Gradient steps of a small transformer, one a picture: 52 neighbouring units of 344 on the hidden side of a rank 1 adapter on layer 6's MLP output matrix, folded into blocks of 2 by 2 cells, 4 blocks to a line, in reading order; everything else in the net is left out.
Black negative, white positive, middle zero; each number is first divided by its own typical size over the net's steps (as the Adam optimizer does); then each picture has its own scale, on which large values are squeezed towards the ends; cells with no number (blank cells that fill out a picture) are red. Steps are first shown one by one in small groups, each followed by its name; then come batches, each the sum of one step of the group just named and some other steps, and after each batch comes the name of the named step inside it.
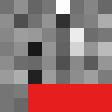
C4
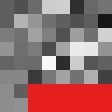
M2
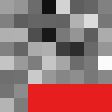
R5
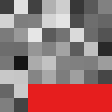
C4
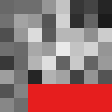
M2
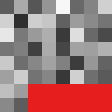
C4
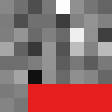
C4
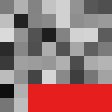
C4
